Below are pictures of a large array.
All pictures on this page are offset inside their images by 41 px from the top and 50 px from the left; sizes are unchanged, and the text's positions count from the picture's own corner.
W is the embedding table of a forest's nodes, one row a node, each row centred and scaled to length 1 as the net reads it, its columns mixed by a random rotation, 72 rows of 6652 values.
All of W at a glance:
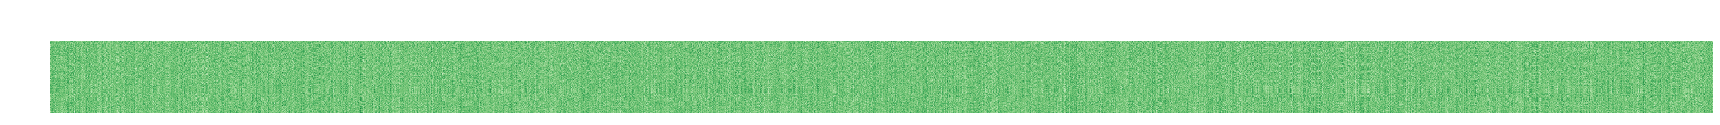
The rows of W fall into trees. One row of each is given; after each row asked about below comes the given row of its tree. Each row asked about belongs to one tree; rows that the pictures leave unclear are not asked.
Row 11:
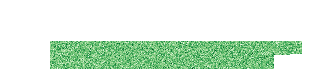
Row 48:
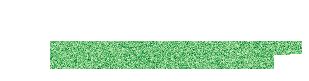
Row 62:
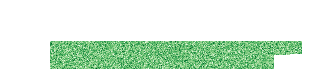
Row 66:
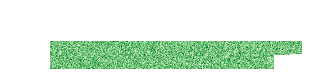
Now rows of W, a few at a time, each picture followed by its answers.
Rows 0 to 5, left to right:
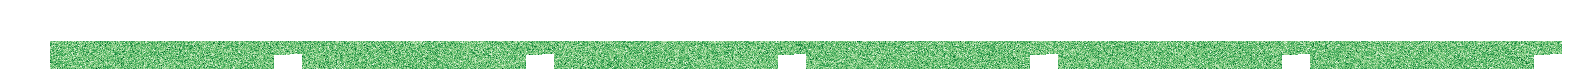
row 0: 62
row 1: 48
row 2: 48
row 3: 11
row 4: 11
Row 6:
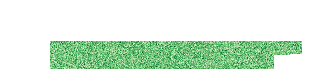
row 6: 48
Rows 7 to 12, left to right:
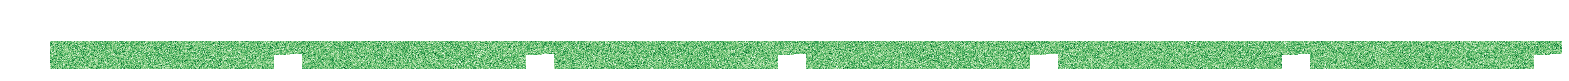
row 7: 62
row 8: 66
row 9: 62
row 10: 62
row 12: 48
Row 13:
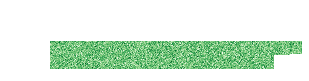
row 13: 66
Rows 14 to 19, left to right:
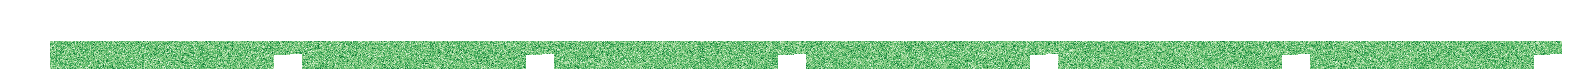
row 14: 62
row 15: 11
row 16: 11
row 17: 66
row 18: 11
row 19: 11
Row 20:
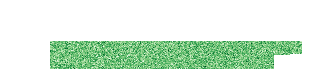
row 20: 11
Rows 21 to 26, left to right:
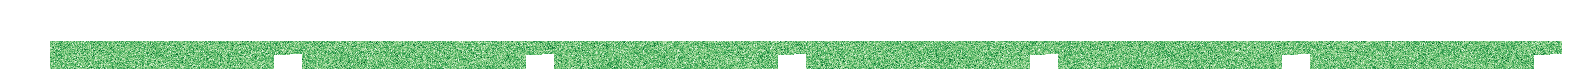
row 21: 62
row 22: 48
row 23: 48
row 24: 62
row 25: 62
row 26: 11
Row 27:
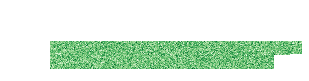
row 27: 11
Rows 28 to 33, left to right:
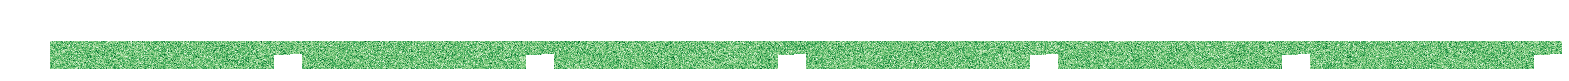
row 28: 11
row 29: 66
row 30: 48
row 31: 62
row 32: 11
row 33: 11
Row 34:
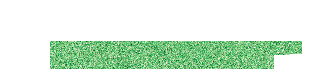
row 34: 62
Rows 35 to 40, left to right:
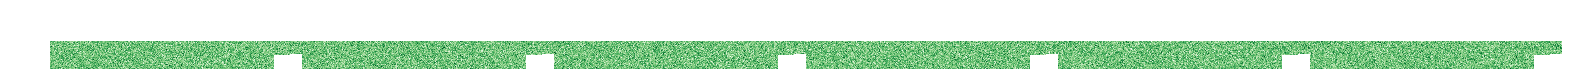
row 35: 66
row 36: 62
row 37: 66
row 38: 11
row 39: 48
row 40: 48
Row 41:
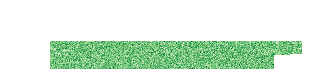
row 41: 11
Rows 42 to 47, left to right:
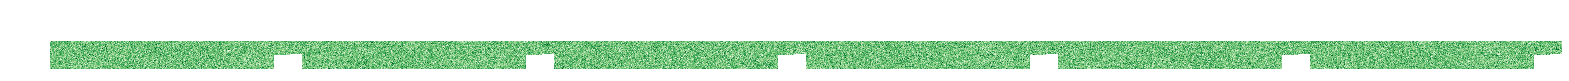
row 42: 62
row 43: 48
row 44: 66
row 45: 48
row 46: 62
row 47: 48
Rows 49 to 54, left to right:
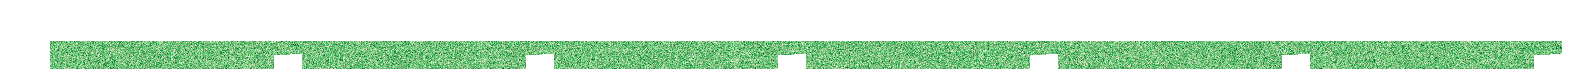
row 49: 48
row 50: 48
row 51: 48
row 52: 62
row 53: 11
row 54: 48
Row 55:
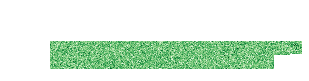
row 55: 48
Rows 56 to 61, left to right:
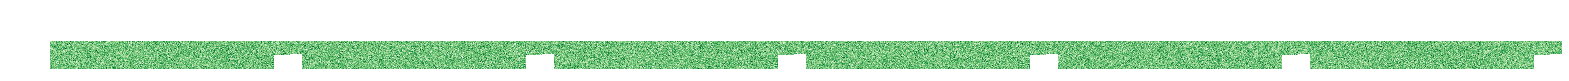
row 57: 11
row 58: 11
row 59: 11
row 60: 66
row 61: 62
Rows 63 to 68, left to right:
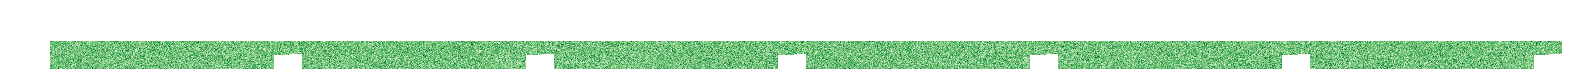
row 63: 66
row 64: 62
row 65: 11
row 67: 11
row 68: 62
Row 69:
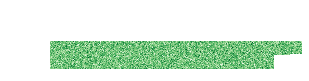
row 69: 11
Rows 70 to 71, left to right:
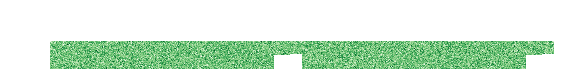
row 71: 11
